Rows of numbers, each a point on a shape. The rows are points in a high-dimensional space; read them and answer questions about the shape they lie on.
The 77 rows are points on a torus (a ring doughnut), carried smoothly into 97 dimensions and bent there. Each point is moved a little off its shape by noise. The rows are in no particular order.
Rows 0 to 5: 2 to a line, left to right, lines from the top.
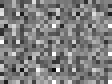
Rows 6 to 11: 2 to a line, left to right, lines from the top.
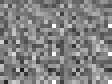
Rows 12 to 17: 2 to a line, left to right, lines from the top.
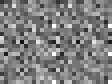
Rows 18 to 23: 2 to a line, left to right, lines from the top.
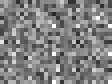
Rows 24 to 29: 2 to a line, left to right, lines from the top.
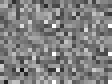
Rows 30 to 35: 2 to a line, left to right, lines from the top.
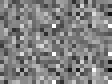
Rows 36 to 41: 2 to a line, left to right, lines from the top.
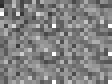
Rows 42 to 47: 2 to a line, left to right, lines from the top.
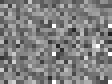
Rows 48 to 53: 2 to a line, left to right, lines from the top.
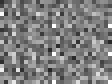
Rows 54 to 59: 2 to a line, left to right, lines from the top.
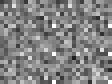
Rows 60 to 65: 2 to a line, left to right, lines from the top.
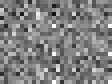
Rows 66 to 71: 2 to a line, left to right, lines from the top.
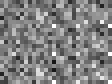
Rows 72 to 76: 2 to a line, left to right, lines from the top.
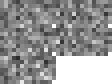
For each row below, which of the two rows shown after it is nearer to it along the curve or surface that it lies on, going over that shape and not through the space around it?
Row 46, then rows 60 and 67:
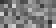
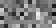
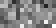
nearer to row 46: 67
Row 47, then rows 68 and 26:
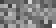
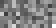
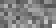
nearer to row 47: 26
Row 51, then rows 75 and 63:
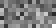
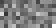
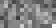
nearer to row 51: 75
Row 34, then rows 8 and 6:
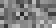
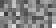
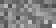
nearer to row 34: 8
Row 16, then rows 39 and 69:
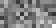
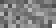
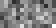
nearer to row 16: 69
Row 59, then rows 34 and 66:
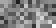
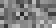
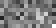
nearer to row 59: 34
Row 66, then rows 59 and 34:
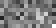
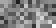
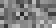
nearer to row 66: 34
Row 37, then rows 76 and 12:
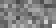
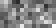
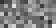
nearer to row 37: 76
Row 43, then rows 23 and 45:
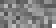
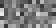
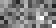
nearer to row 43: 23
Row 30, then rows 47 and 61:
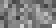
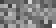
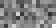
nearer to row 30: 47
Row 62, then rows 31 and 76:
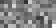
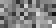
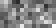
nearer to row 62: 76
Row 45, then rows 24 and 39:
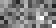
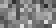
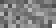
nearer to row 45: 24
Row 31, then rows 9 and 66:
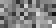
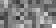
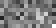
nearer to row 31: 9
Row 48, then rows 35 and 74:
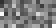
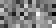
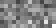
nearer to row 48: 74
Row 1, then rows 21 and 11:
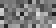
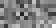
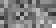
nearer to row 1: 11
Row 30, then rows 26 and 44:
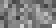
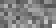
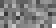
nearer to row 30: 26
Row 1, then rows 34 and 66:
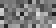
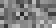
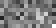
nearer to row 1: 66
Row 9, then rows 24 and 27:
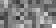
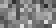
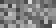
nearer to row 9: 24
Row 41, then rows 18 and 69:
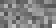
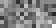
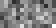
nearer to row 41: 69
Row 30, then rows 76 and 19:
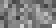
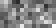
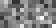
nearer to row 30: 19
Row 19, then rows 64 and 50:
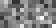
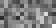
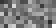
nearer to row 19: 64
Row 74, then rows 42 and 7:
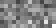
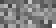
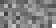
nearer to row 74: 7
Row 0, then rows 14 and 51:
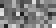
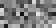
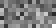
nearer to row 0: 14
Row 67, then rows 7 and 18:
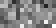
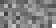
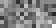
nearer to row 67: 7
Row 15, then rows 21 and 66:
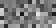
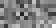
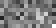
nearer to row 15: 66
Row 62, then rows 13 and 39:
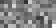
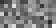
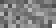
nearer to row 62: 13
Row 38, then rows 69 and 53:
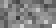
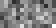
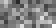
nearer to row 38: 53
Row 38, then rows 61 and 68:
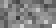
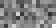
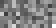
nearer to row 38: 68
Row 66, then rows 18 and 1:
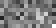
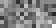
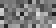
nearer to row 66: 1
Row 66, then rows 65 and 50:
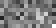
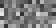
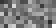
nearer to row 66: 65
